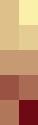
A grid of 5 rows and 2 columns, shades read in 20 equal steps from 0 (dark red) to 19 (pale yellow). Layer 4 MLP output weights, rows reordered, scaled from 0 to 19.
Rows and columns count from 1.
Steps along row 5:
down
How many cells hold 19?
1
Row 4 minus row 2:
-9 -8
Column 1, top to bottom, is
15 15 12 6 9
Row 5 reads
9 0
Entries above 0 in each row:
2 2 2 2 1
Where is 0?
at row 5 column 2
